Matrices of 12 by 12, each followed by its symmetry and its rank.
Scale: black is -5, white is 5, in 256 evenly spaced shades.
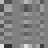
neither, rank one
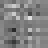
neither, rank two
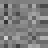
neither, rank two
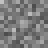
symmetric, full rank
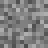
antisymmetric, full rank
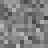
antisymmetric, full rank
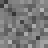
symmetric, full rank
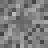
symmetric, full rank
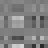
neither, rank one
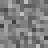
antisymmetric, full rank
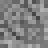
symmetric, full rank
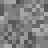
antisymmetric, full rank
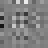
antisymmetric, rank two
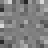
antisymmetric, rank two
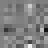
antisymmetric, rank two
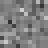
antisymmetric, full rank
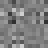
antisymmetric, rank two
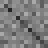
symmetric, full rank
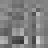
neither, rank two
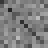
symmetric, full rank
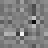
antisymmetric, rank two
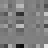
neither, rank one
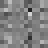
neither, rank two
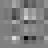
neither, rank one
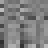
neither, rank two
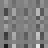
neither, rank one
